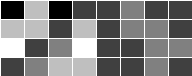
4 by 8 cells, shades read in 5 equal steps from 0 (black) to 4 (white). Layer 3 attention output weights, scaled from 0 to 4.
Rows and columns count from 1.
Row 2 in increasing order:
1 1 1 2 2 3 3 3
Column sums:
8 9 6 11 4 6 7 5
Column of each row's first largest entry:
2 1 1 3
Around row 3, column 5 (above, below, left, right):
1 1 4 1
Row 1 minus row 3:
-4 2 -2 -3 0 1 -1 -1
